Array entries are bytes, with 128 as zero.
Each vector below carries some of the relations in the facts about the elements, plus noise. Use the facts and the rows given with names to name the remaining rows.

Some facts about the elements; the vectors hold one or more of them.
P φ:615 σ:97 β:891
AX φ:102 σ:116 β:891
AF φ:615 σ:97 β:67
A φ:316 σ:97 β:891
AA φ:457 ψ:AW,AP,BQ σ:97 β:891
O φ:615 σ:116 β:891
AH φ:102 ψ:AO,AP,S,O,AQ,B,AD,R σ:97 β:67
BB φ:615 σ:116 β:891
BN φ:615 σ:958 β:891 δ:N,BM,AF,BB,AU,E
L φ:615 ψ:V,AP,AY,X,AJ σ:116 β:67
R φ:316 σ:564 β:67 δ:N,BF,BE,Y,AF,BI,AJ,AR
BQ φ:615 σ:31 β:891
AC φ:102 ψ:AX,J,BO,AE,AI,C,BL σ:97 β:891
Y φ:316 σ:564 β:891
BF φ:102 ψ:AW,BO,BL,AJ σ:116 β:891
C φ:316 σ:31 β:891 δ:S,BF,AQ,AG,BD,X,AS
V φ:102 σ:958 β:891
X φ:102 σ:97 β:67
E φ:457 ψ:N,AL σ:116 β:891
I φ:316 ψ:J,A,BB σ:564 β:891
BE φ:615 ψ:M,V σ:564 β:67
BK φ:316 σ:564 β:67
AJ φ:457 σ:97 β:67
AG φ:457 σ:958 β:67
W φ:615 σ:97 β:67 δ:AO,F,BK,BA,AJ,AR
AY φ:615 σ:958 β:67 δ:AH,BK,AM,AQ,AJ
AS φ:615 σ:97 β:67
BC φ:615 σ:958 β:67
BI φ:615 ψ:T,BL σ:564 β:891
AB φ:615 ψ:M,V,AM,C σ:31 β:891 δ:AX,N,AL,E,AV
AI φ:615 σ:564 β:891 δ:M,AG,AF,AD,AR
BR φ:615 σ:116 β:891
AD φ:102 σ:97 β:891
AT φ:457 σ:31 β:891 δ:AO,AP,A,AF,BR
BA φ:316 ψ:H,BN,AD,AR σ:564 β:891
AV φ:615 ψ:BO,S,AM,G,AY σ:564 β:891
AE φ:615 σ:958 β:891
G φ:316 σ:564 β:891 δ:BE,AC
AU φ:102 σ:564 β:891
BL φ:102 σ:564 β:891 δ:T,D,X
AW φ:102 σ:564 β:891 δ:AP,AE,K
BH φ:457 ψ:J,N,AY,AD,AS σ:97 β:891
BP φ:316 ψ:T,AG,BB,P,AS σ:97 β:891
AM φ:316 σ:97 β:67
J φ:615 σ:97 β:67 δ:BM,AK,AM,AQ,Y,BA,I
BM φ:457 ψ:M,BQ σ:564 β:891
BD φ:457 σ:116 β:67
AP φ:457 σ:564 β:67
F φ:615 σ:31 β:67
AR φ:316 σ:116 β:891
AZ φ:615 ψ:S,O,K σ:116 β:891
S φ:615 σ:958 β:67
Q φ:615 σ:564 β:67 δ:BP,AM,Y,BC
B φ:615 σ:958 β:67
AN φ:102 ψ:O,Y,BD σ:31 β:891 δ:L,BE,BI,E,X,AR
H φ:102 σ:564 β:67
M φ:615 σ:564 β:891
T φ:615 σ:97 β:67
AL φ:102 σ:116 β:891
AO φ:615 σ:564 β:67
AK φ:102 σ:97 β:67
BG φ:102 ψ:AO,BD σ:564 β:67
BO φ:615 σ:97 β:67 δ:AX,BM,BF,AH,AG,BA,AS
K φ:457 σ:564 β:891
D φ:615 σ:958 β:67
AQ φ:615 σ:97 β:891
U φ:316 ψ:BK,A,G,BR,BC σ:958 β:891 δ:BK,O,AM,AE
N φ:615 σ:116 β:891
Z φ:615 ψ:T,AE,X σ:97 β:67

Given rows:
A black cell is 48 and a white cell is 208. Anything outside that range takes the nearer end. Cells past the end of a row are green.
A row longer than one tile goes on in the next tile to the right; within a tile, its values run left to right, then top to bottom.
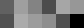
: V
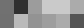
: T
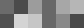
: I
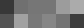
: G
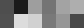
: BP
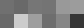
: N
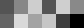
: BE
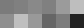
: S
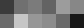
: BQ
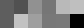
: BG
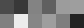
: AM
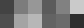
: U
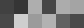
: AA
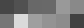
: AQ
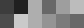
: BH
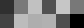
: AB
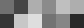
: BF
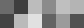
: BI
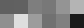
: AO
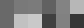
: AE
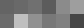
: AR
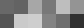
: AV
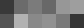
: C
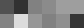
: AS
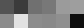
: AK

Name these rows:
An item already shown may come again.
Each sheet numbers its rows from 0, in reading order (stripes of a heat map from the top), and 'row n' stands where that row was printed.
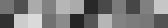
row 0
BF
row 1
AT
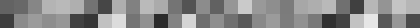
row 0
BL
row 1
BF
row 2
BD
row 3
D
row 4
BI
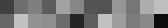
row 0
BQ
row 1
BG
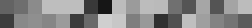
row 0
BL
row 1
Z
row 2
E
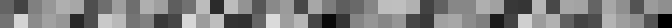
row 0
X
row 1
AZ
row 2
BM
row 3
M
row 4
BL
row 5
AN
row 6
AA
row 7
V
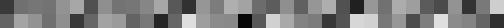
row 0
AI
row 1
BN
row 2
AH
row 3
BA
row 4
BP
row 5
AP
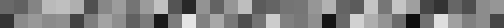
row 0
BL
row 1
AY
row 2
AJ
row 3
H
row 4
L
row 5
A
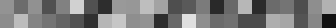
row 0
AG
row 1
AC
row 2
K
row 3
AW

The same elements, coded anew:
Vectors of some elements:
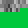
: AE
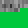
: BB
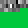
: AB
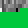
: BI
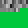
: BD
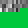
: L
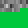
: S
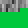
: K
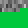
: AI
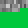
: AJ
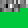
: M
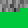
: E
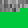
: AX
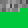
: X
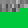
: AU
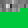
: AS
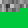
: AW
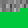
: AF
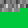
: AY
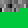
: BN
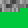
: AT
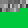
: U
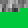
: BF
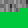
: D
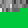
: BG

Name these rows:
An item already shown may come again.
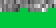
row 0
AV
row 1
AM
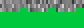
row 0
H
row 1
BP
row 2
AY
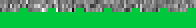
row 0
U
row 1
AM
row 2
Z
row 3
AT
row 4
BL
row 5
AC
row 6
AJ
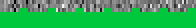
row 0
AN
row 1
AG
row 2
AH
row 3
T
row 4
BQ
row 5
U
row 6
V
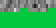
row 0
A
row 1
BQ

